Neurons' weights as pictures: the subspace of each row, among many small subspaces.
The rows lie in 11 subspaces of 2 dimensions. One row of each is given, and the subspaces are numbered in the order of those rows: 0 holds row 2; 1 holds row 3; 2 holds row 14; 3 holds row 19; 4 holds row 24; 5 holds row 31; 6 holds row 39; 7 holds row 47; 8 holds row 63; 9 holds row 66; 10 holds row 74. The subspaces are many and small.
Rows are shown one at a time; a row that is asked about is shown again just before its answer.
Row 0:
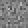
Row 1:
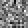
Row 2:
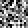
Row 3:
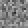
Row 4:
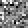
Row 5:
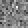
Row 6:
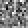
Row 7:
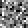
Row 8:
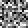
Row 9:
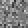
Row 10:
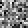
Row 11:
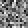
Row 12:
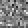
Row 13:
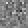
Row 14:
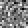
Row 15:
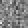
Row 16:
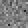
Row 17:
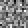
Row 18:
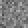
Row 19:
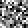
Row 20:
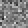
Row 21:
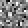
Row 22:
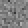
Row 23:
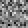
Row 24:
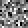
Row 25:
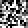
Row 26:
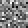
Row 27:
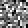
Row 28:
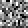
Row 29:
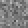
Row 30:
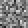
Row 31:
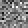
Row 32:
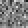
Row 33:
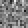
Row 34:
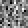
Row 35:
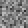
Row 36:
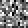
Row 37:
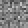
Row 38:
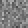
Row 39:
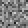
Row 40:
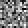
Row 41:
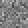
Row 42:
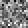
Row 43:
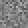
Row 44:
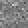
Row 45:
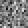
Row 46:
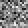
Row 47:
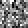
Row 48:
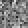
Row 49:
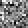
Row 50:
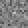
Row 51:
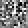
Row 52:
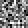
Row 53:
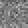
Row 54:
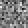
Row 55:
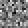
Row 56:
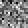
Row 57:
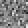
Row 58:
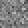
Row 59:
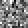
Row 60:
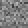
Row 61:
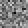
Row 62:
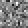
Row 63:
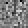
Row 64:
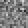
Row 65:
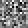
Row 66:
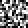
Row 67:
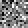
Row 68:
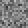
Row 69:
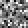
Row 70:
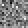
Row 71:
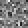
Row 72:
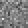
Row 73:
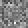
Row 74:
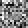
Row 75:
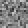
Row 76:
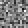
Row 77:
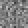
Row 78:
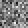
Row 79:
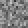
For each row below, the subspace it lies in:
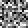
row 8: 6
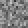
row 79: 6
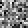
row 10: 0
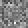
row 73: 10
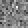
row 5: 5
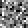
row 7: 3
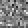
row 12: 5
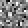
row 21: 4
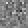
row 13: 8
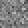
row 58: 1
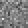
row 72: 2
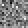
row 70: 5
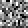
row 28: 4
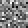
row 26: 9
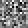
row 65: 8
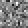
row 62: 4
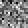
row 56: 2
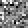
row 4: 10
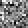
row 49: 10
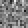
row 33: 7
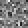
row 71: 4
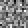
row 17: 7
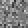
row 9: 7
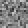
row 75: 9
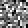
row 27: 9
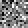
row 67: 5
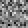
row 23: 6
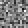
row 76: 0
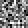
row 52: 0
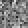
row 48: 0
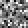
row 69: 10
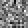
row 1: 0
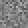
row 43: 8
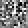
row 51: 8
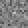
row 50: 6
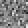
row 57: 9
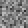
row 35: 3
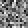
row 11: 0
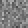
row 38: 7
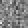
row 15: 2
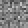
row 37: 9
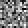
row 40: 5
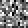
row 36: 5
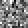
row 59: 7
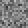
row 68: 10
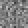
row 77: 2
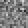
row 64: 7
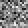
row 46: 1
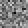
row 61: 1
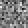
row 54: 7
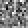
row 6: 8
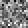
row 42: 10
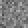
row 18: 3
